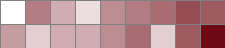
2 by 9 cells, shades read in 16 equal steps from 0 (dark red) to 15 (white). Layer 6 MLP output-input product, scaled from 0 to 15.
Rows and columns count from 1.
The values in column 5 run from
8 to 8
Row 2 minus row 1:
-6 5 0 -3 0 -1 6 1 -5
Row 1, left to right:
15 7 10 13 8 7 6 4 5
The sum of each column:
24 19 20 23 16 13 18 9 5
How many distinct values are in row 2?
7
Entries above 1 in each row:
9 8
